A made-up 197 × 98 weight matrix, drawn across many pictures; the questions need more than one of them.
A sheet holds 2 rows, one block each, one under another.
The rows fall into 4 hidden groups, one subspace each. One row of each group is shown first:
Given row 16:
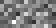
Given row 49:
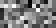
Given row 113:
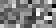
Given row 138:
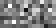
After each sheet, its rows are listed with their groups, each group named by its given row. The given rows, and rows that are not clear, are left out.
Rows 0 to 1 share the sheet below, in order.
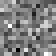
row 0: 49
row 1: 49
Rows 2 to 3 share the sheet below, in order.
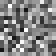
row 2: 138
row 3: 16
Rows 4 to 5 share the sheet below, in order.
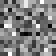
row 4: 138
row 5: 49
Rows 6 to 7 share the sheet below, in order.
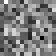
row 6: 16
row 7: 49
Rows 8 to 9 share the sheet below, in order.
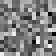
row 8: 16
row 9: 113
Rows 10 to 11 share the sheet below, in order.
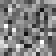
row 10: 113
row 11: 138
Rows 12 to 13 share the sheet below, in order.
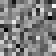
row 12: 113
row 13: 16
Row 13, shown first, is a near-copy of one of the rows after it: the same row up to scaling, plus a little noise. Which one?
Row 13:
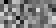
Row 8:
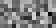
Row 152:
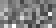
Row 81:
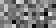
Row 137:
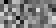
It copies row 137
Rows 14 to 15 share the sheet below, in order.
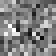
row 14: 49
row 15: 49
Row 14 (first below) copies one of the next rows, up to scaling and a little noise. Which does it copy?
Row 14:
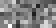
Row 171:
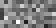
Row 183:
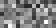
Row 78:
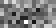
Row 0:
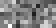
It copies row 0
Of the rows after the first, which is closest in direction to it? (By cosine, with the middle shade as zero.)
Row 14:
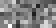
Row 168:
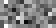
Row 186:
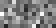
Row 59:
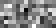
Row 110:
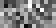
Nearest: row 186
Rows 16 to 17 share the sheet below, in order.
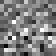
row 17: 138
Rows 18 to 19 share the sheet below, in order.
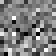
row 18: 16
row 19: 49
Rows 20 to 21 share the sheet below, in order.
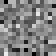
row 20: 113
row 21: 16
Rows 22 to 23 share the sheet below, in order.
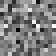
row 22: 138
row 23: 49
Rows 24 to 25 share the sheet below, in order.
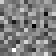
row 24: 16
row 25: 16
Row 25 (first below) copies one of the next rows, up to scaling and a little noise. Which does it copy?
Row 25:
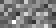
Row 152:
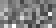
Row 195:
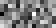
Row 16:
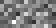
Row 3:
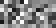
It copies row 16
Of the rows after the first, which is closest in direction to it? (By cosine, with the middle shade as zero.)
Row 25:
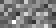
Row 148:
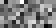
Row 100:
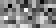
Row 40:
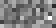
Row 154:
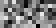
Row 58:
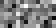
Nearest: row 154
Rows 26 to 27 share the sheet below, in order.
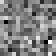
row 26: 138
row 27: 16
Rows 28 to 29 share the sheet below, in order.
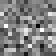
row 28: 16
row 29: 138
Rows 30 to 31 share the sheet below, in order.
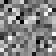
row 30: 16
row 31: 113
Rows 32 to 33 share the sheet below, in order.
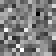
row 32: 113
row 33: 16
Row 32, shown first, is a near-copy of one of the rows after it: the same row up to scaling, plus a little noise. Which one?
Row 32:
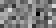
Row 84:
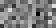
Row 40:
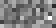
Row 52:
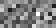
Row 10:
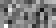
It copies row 84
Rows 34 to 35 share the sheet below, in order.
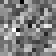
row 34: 16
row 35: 49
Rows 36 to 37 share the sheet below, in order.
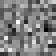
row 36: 49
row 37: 113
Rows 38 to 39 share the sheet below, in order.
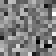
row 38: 49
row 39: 113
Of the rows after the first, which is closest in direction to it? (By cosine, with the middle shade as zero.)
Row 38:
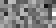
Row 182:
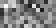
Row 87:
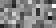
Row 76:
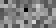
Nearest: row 76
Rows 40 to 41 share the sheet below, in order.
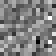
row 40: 113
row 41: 113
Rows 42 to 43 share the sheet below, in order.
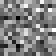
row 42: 138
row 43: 138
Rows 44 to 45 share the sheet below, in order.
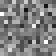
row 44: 138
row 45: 16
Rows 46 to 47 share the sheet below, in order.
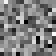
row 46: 16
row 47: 113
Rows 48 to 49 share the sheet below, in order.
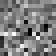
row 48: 49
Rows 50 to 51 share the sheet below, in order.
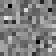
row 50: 138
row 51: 113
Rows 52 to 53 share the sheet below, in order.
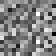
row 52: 113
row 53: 113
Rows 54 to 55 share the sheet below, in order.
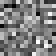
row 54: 113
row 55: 113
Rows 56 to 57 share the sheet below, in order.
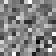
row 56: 16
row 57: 113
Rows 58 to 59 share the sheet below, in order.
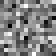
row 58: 49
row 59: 138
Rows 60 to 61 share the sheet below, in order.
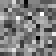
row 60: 138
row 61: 113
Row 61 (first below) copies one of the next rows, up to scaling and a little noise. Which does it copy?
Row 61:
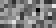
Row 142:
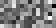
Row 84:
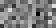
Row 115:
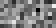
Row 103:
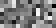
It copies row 115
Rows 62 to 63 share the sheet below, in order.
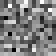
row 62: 138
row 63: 138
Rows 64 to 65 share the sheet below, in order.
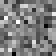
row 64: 49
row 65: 16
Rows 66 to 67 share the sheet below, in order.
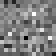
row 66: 49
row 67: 138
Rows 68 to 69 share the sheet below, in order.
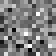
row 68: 113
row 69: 138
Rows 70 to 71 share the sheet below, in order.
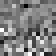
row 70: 49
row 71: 49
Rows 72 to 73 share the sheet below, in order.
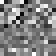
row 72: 16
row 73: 16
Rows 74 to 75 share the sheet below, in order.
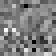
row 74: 49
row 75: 49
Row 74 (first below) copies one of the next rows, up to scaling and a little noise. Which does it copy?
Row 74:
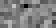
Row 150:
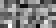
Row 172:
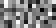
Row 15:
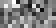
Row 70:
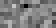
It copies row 70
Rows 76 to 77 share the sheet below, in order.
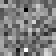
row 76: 49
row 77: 49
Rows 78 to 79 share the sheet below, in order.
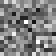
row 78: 49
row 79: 113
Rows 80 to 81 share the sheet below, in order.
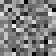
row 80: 16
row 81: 16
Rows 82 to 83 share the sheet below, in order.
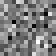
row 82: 16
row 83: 113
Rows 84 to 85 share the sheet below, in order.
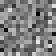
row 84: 113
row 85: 113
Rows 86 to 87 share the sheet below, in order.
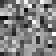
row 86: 138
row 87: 113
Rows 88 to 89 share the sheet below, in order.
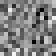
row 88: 113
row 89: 16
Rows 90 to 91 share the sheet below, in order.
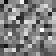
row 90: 16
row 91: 138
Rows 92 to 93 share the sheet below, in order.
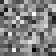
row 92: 16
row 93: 138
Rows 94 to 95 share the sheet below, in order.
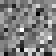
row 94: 113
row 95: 16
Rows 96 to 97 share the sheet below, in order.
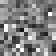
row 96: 16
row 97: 16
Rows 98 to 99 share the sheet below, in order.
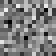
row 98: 49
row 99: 138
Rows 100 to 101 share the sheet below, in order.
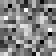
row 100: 138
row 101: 138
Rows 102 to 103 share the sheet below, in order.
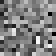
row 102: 16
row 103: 113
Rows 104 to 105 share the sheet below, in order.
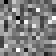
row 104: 16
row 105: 49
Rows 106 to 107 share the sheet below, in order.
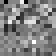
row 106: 16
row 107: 49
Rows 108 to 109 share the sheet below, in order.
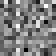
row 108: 49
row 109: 49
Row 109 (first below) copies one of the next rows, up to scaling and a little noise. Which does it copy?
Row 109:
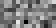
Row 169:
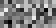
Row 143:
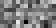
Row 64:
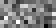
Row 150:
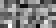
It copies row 143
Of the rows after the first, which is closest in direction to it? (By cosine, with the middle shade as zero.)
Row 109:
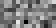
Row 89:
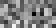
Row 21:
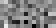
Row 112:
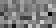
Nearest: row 21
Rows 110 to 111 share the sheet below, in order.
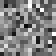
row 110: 49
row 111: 113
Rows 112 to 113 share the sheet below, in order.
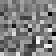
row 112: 16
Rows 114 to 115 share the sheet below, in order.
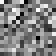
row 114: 16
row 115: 113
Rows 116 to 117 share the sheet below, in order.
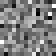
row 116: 113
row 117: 138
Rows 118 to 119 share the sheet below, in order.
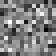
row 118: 49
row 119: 113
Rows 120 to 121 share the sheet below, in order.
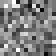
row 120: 49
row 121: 49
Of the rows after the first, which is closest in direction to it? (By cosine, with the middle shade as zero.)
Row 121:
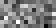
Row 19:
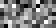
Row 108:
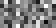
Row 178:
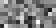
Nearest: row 19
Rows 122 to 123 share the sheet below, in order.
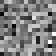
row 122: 16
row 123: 113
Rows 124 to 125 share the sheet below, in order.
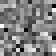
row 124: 113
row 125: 16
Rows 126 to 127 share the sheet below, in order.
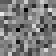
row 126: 138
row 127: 49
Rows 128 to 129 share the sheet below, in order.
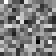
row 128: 16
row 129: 113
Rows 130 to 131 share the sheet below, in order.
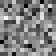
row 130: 138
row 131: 16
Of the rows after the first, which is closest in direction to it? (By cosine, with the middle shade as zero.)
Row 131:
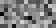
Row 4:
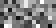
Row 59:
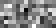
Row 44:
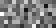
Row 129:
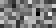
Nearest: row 44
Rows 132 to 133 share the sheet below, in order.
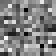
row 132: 138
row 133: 113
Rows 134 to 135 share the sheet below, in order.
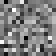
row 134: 16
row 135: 138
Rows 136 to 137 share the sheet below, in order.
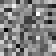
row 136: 113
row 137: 16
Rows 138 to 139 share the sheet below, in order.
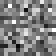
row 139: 138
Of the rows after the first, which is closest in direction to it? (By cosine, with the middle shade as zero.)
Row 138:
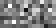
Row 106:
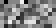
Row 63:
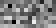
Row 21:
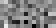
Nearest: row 106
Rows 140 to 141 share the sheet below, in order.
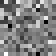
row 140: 49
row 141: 16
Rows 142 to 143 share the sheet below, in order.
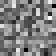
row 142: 113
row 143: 49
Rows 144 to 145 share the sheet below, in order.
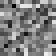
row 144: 49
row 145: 49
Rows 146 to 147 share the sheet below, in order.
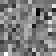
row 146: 113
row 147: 138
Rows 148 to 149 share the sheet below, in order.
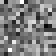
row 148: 16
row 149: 113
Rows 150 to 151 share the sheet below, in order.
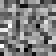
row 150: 49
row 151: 16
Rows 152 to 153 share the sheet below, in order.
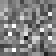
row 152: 16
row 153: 138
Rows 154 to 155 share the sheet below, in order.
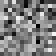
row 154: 138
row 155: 113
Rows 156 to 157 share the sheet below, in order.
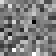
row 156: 138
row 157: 16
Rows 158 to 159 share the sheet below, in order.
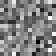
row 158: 113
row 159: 113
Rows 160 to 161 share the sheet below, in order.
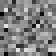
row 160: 138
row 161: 16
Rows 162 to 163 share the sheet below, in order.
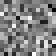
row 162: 16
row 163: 113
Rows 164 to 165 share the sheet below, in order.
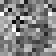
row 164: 16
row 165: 49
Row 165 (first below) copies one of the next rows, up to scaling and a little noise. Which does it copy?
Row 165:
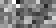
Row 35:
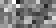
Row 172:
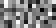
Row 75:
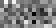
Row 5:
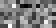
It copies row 35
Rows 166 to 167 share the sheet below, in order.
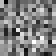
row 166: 49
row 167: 49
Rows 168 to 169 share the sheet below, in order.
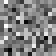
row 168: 16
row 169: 49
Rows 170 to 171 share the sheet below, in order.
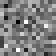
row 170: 49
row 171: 49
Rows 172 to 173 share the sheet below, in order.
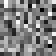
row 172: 49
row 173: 113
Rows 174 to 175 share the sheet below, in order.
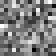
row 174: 113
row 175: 138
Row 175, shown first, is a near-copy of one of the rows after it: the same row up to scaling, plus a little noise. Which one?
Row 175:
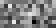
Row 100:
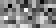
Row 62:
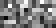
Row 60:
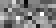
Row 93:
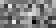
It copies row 93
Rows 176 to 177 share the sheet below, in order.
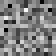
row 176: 138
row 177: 49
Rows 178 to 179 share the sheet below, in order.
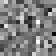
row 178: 16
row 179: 113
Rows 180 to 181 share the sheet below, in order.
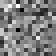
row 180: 49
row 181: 49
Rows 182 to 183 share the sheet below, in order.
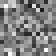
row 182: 49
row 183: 49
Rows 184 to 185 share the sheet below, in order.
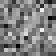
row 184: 113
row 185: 138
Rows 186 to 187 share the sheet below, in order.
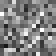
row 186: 138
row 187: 138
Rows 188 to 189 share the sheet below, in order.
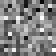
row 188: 138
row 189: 138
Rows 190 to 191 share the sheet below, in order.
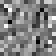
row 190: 113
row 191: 113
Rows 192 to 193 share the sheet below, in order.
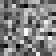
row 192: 49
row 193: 138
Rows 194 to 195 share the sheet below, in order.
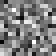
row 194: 16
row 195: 16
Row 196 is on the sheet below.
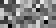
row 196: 49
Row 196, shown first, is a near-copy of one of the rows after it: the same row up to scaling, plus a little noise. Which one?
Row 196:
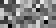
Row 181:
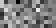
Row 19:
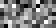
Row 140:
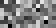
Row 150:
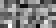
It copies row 140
